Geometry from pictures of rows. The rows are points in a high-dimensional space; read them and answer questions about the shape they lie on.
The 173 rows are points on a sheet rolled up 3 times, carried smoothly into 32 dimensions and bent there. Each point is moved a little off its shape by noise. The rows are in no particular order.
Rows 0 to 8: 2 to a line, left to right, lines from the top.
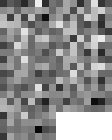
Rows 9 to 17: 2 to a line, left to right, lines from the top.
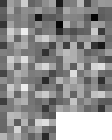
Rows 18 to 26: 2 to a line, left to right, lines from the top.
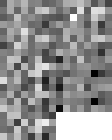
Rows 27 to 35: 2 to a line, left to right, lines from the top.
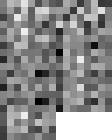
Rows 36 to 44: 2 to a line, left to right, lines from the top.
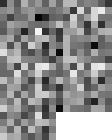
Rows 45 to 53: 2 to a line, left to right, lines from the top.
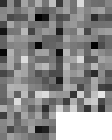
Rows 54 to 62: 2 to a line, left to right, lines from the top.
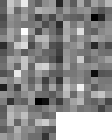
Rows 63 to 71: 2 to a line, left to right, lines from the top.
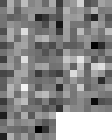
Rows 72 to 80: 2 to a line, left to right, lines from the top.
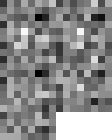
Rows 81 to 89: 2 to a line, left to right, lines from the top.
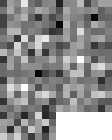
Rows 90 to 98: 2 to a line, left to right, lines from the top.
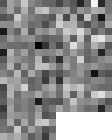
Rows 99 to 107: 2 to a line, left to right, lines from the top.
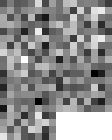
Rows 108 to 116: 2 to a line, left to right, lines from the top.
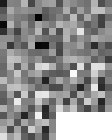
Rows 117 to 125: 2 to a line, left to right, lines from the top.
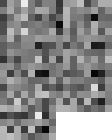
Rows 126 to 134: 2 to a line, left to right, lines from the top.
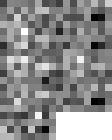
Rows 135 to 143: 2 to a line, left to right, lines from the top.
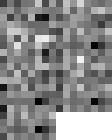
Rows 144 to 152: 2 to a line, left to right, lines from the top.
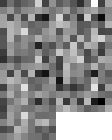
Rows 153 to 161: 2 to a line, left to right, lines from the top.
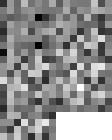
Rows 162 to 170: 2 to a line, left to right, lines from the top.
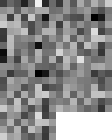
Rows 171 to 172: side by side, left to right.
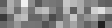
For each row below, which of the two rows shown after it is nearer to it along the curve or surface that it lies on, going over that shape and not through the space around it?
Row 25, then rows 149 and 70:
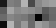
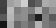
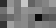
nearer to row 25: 149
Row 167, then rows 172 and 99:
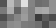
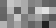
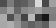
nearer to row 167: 172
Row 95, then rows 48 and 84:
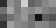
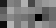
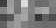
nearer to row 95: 84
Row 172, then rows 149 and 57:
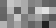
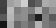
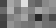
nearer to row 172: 57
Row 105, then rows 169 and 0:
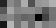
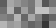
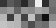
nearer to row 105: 0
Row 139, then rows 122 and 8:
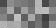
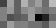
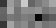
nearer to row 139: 122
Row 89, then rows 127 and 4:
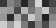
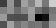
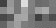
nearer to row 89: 127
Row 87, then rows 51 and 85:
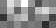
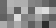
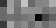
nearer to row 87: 51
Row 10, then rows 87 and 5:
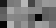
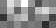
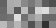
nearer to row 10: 87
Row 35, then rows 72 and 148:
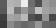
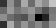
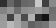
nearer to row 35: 72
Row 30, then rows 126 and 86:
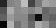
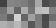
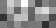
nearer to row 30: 86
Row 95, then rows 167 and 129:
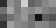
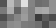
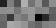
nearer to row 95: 129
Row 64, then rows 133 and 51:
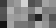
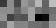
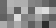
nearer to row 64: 133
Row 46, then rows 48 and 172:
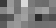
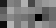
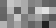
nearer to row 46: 172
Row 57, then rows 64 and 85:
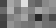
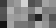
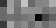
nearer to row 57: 85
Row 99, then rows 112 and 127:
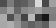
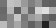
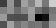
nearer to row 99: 127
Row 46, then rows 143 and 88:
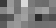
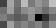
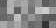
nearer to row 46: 88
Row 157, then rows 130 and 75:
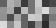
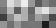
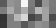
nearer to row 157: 130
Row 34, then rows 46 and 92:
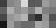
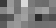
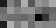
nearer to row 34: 92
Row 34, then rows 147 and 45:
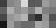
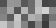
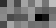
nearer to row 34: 45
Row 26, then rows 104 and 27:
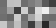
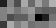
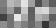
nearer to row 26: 27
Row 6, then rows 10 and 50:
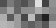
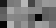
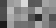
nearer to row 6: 10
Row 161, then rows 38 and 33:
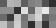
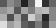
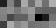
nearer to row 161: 38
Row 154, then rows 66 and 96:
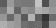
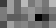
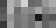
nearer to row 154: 66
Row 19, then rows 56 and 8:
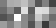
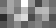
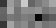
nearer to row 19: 56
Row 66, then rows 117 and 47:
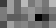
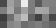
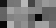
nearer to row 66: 117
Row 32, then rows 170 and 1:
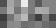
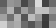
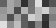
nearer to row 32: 170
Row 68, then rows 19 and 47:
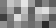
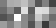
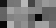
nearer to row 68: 19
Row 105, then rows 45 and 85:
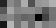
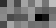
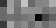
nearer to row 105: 45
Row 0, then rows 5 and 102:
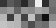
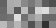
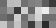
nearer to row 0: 102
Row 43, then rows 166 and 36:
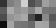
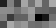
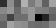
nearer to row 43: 166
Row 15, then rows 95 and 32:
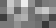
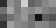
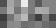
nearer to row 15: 32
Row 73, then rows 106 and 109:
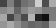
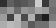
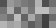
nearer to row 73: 106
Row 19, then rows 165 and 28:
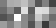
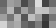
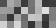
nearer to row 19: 28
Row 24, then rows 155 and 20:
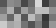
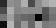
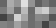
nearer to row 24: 20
